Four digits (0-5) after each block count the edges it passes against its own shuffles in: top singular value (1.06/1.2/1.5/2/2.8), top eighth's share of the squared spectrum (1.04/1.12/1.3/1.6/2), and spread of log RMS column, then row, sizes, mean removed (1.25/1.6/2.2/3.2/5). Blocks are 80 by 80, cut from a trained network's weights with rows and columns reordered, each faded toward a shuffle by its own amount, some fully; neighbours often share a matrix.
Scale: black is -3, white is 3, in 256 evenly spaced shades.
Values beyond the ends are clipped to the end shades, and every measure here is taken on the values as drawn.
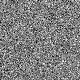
0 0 0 0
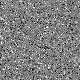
0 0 0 0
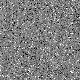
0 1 0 0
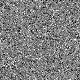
0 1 0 0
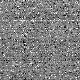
2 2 1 1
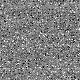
1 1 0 0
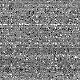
3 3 2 2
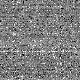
3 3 2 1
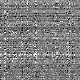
4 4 3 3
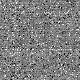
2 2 1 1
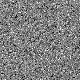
0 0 0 0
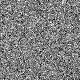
0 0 0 0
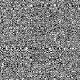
3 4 2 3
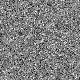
1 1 0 0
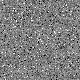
0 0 0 0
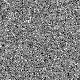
0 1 0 0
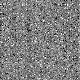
1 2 0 2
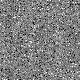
1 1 0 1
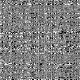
3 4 1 4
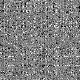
3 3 1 3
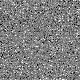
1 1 1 0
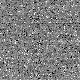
1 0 0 0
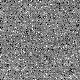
1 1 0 0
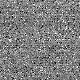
2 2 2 1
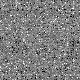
1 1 1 0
